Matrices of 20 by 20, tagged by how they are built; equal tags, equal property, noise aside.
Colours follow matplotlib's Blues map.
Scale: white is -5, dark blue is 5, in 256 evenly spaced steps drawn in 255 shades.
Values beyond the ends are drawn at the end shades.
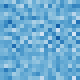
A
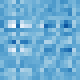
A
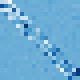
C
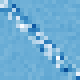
C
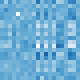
A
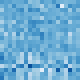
A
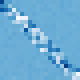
C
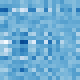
A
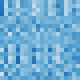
A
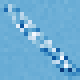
C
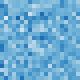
A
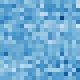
A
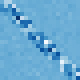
C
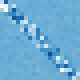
C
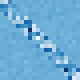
C
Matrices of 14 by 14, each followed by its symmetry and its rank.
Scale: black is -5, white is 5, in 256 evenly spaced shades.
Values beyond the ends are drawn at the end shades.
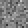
neither, full rank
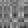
neither, rank two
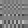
neither, rank one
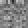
neither, rank three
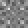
symmetric, rank three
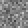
neither, full rank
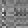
neither, rank two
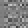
neither, rank two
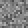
neither, full rank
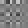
neither, rank one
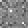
symmetric, rank three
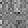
neither, rank three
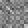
symmetric, rank three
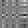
neither, rank one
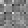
symmetric, rank three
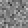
neither, full rank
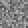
neither, full rank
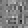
neither, rank three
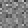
neither, rank three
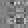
neither, rank two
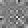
symmetric, rank three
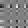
neither, rank one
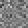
neither, rank three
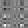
neither, rank one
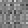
neither, rank two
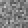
neither, full rank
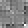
symmetric, rank three
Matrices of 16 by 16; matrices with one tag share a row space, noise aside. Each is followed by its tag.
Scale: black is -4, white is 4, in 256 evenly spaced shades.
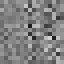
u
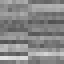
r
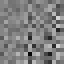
u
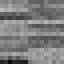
r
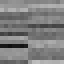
r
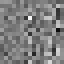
u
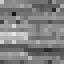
r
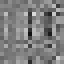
u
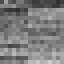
r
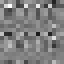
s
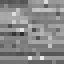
r
